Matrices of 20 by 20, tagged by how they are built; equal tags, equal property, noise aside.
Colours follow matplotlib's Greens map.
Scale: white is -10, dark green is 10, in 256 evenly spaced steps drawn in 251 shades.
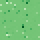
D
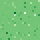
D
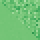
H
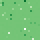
D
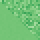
H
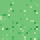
D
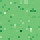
D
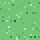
D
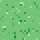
D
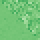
H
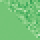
H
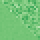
H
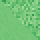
H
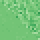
H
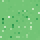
D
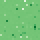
D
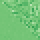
H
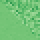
H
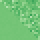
H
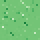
D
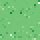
D
